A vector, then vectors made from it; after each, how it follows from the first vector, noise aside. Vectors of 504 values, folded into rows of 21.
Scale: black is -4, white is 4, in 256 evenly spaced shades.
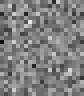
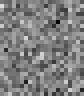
wrapped around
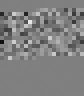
partly zeroed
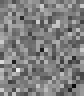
wrapped around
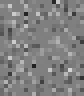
partly zeroed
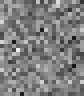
wrapped around
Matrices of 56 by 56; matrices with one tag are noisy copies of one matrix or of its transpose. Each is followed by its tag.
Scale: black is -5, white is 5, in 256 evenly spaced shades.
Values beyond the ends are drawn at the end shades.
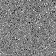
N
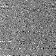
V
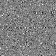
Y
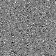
Y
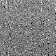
V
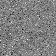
N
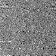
V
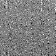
V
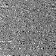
V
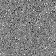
N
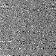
V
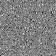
Y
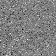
N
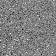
N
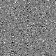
Y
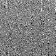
V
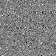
Y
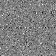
Y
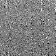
V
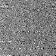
V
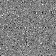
Y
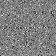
Y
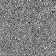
N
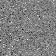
N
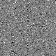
Y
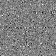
Y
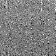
V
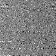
V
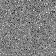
N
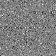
Y
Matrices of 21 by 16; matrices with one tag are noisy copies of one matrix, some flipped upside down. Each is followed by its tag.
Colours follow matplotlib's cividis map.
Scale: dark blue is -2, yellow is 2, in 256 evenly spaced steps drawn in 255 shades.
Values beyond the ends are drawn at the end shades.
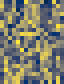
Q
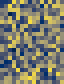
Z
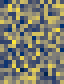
Z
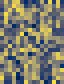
Q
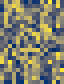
Q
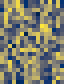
Q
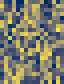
Q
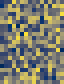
Z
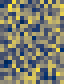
Z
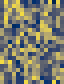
Q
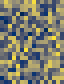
Z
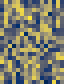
Q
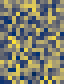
Z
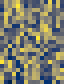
Q
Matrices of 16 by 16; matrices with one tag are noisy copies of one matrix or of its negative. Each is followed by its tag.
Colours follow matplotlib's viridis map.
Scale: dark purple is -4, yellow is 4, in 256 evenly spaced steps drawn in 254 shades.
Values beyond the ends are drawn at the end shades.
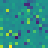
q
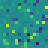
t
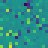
q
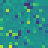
q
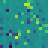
q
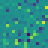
t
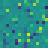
t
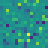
t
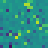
q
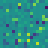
t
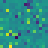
q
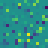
t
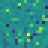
t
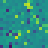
q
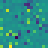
q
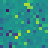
q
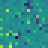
q
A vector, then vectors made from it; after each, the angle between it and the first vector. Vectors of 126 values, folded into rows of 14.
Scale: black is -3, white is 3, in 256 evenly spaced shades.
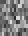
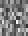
partly opposed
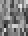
partly aligned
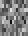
partly opposed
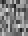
partly aligned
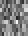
partly opposed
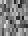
nearly opposite
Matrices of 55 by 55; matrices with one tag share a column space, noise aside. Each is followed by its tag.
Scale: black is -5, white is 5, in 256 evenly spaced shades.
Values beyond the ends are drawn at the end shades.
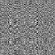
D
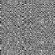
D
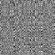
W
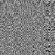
W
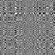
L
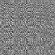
D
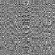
D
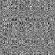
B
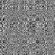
B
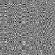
D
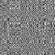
B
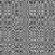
W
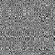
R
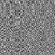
W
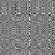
L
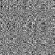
B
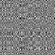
R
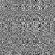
B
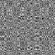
R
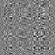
R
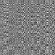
D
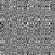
B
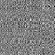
B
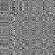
L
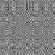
L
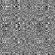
B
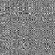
L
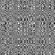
B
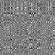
L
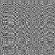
D
